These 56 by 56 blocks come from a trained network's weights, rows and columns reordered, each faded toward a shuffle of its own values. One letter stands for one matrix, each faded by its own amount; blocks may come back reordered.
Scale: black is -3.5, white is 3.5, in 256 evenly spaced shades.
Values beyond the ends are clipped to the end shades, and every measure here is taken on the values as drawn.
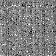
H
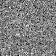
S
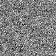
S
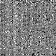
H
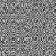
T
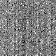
H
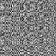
T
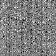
H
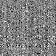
H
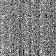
H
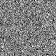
S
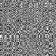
T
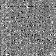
H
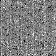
H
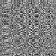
T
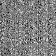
H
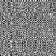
T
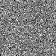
S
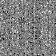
H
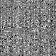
H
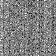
H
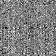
H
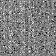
H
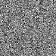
S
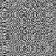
T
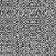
T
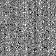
H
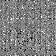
H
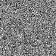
S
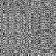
T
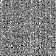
H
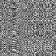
T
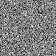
S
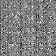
H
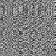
T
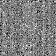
H
